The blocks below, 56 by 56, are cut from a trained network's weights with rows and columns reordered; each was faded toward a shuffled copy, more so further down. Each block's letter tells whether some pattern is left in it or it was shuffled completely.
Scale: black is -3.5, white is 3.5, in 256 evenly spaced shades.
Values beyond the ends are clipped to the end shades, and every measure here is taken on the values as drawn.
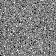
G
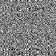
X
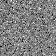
G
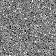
G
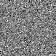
G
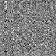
X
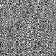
X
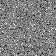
G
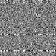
X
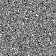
G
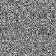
X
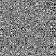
X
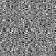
X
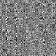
X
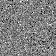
G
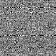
X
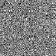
X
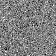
G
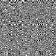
X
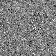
G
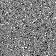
G
